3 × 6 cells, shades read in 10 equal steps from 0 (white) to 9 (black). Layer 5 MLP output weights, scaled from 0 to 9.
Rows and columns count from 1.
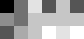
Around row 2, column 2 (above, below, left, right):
5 3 4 2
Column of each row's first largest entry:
1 2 1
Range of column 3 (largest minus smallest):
1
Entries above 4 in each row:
4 1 1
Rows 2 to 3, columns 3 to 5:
2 2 2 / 2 0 1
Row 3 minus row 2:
2 -2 0 -2 -1 -2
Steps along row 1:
down down up down up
